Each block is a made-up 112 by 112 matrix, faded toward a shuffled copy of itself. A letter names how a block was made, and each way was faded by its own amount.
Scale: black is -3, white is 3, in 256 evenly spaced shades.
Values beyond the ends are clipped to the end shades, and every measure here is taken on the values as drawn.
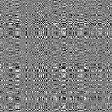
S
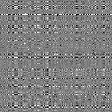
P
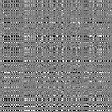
P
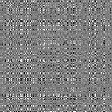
S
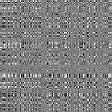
S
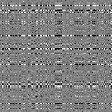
P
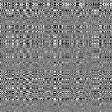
P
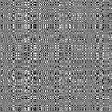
S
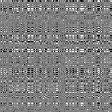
P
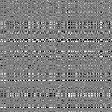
P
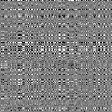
P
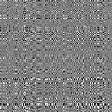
S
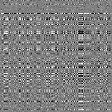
P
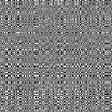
P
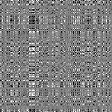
S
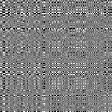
P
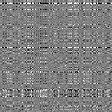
P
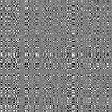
S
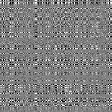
P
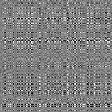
P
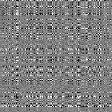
P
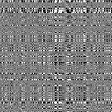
P
